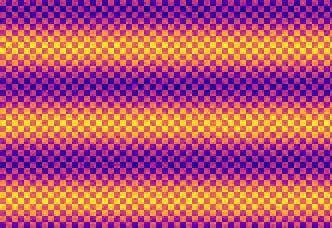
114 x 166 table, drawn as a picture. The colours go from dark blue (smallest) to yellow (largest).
Stripes: horizontal, repeating 3 times. Slope: none. Seam: none.
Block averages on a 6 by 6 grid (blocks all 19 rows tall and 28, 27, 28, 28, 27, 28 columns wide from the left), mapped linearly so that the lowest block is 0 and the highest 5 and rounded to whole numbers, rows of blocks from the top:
0 0 0 0 0 0 | 5 5 5 5 5 5 | 0 0 0 0 0 0 | 5 5 5 5 5 5 | 0 0 0 0 0 0 | 5 5 5 5 5 5
